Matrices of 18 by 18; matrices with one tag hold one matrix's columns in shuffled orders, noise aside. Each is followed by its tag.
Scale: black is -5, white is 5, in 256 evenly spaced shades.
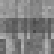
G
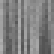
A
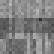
G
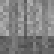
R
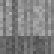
R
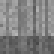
R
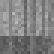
R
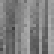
A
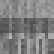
G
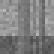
R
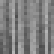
A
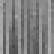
A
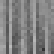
A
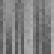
A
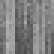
A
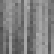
A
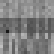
G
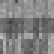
G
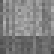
R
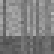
R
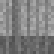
R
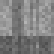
R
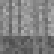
R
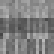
G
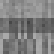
G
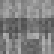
G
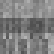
G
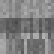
G
